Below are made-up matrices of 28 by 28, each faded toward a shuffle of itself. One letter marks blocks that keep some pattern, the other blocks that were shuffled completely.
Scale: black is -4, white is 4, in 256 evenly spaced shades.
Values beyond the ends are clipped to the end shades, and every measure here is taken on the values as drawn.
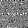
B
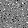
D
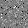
D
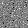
D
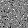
D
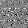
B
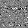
B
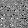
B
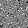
D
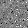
D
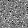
D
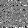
B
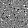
D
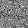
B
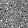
D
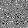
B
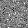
D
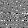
B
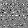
B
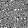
B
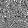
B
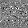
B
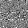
B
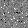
D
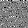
B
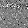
B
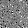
D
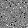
D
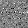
B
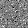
D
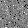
D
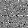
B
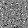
D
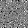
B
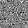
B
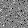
D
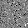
D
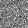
D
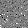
D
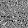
B
